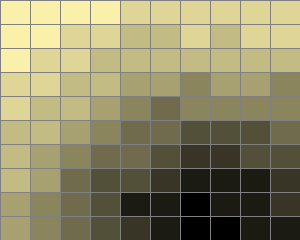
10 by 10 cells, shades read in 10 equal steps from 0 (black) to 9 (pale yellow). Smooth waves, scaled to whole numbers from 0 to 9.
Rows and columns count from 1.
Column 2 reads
9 9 8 8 7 7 6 6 5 5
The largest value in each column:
9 9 9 9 8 8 8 8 8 8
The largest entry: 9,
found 7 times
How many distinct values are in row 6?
5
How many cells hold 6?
10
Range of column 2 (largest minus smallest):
4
